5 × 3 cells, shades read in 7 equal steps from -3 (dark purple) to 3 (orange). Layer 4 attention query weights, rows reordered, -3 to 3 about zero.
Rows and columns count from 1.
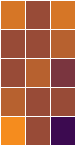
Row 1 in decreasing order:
2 2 0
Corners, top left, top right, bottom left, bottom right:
2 2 3 -3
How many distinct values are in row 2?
2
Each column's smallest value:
0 0 -3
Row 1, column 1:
2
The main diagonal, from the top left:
2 0 -1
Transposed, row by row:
2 0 0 1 3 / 0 0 1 0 0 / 2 1 -1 0 -3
